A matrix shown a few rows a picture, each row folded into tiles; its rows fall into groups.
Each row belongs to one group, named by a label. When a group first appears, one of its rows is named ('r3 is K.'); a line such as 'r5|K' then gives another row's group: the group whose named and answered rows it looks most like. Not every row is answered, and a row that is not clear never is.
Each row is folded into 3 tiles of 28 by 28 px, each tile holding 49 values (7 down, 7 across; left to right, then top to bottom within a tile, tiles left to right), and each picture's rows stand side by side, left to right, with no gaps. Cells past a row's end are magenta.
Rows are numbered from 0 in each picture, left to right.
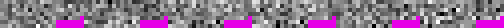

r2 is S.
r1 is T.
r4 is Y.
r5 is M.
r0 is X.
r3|S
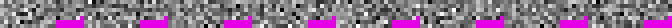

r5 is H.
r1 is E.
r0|M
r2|Y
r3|X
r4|M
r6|Y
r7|E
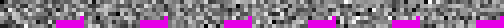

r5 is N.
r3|M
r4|M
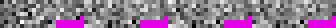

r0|H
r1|S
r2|S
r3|S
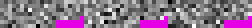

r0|Y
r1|M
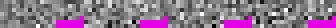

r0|X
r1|S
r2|N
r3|H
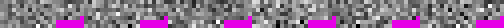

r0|X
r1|N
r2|T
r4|H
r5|X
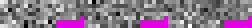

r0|S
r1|E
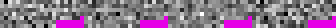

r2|N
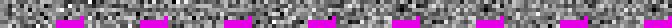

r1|E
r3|H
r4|T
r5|T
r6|N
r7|T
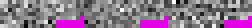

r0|S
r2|E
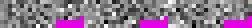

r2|S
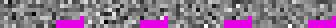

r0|E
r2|X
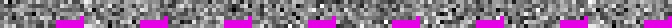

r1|S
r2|T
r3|X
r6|H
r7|S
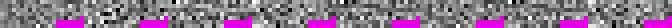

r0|X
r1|M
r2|N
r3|S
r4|E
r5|X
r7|S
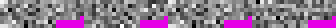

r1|X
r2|S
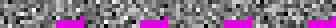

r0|H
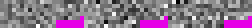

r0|X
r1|M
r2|E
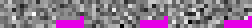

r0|N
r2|M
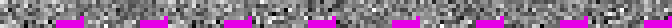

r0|S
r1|M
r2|S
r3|M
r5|M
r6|Y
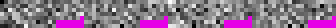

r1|Y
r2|S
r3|Y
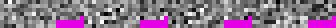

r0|N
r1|M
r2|H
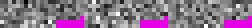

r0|T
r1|N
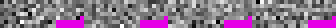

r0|H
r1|X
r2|S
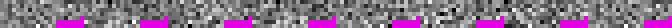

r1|T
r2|H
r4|E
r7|X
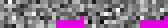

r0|N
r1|H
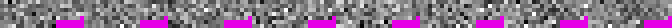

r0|E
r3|H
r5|X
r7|M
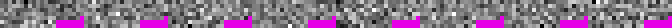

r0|T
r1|N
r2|H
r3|X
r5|N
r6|Y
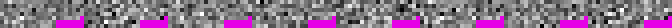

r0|M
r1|H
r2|N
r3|E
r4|T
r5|M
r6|Y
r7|H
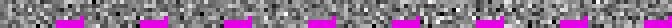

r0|Y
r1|E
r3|N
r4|Y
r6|S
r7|N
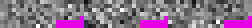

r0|X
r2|T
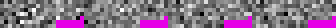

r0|H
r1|T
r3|E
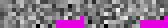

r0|Y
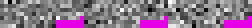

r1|T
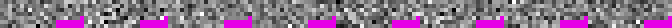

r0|Y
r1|M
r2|N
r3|X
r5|M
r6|N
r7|T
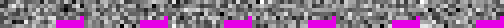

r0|T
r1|Y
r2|E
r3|N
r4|N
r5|S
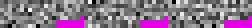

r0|Y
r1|E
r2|N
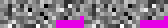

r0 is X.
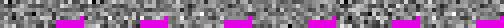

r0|E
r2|N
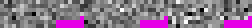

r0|E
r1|T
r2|M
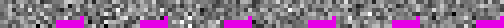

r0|Y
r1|H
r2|M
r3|T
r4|N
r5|E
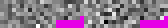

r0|X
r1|M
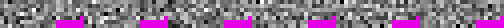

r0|H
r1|M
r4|N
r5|Y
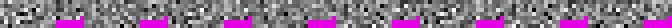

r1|Y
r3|E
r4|X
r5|H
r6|X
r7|Y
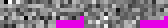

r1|M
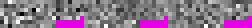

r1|M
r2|X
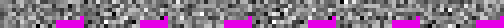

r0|Y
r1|H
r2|N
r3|H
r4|N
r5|Y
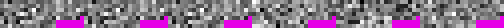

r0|H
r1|H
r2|H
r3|S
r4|T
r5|N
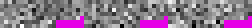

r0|M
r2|S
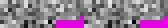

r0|S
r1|S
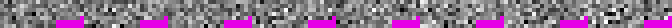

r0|E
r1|Y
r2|Y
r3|H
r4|T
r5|S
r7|M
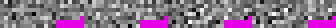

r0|E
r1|N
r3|H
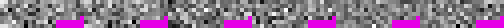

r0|S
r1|S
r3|H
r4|X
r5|Y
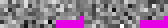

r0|S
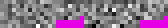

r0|X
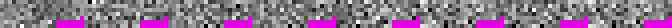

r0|M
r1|N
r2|Y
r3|Y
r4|H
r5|S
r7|S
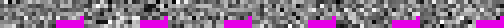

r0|E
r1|T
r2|N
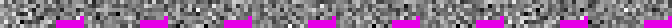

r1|E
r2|Y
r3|X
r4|Y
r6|M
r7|T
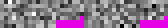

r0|N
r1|Y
